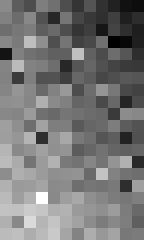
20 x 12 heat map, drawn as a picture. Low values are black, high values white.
Ninth with the lowest average: top right. Slope: up to the bottom left. Ninth with the highest average: bottom left. Odd rows or columns: none. Mirror symmetry: none.
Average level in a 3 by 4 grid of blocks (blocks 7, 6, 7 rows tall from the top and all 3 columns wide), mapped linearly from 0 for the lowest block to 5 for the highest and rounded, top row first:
3210 / 4322 / 5543
